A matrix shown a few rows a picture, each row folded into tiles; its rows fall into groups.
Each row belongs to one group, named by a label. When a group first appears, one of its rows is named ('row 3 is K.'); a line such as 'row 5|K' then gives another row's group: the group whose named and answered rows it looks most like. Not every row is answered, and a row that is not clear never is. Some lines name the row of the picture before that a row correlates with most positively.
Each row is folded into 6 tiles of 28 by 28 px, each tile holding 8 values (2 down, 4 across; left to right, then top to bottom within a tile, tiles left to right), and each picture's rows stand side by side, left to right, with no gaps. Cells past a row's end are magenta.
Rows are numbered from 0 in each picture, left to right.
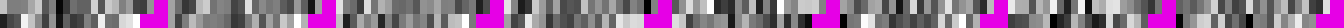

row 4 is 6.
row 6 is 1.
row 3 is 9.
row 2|9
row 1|9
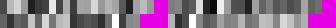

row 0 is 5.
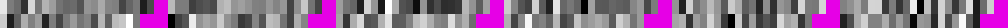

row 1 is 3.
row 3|9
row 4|6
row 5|1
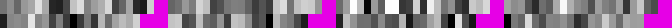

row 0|1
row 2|5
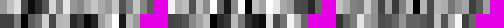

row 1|1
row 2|1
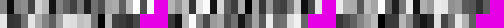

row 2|1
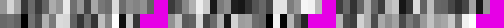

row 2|9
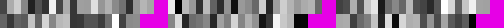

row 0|5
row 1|6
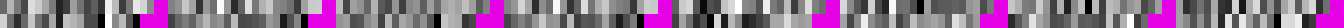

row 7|6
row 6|1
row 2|6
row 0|6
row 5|9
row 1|5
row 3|5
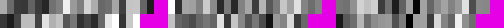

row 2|1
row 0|3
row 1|6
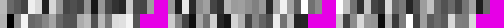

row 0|9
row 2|9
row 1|6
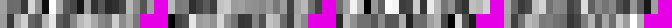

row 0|9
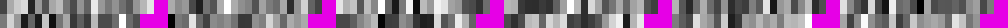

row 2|1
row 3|3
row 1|3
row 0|5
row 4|9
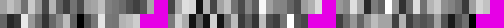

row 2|5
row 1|5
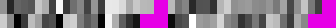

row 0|6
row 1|3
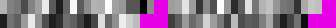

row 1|5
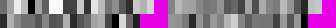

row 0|5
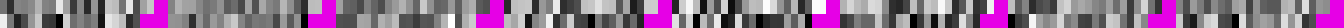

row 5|1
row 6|3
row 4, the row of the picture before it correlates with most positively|1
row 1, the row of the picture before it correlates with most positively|1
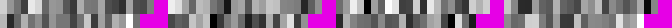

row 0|9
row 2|5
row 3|9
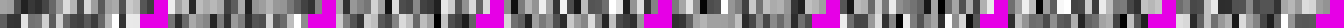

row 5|6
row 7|6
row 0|3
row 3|6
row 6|5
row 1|1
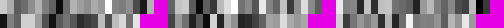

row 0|1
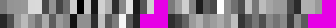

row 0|1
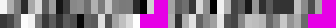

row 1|9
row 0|1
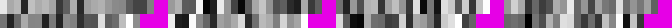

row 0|1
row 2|6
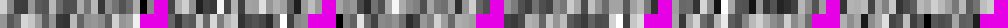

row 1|5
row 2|3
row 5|5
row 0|9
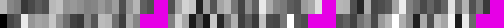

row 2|3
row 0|3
